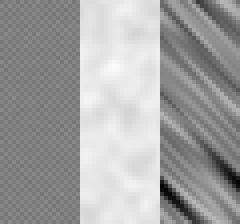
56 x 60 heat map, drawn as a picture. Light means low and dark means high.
The table splits into one row of 3 panels. Panel 1,1: middling, checkered, faint in contrast. Panel 1,2: very low, blotchy, faint in contrast. Panel 1,3: middling, slanting down to the right, strong in contrast.
